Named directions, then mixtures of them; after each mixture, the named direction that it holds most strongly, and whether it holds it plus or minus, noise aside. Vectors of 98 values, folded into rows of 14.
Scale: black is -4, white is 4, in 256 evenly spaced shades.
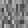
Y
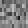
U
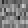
U, plus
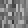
Y, minus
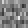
U, minus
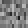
U, plus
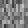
Y, minus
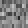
U, plus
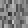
Y, plus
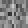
U, plus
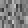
Y, plus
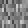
Y, minus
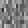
Y, plus
